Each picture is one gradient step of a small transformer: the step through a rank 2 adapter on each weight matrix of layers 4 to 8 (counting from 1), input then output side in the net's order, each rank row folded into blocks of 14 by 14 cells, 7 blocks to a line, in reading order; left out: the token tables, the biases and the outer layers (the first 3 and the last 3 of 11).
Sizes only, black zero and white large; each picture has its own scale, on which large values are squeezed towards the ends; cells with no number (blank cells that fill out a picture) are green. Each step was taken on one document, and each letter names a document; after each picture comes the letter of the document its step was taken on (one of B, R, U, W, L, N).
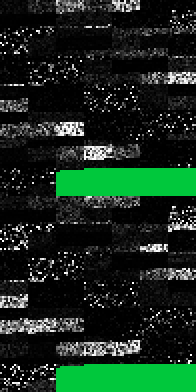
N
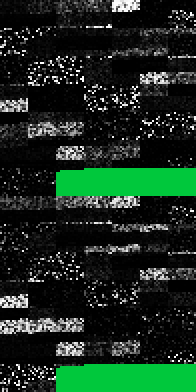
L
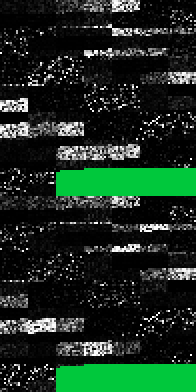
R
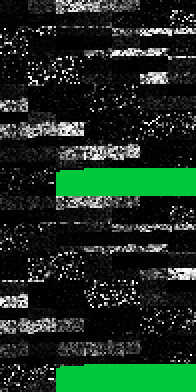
R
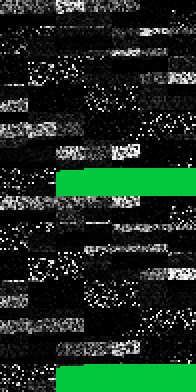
N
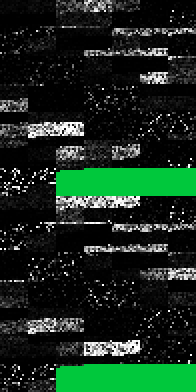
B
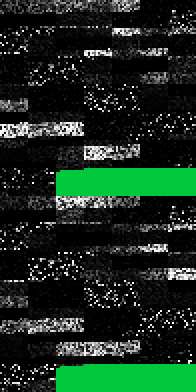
N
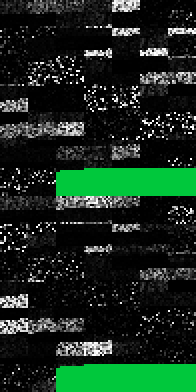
L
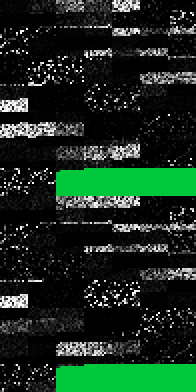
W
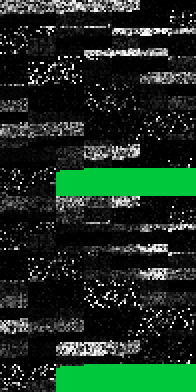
B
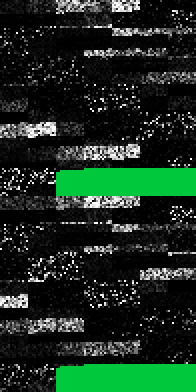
R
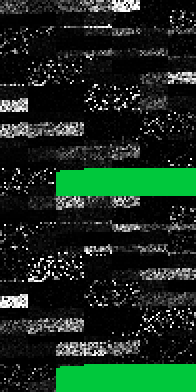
W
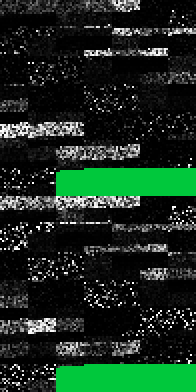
N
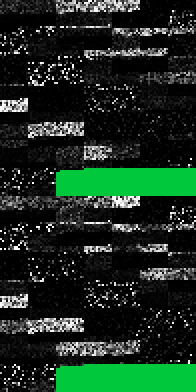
B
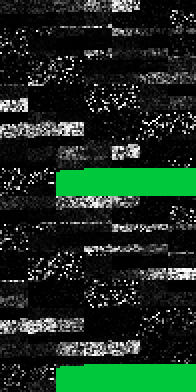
R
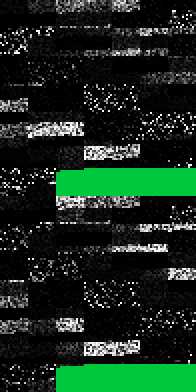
N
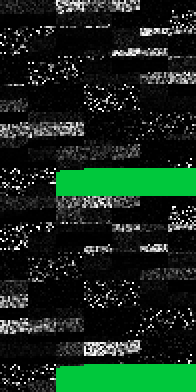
N
